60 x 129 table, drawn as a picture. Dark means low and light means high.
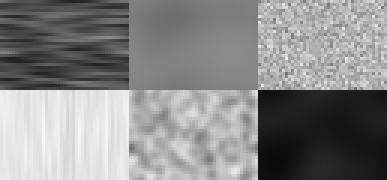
The table splits into 2 rows of 3 panels. Panel 1,1: low, streaked across. Panel 1,2: middling, smooth, faint in contrast. Panel 1,3: high, fine-grained. Panel 2,1: very high, streaked downward, faint in contrast. Panel 2,2: high, blotchy. Panel 2,3: very low, smooth, faint in contrast.
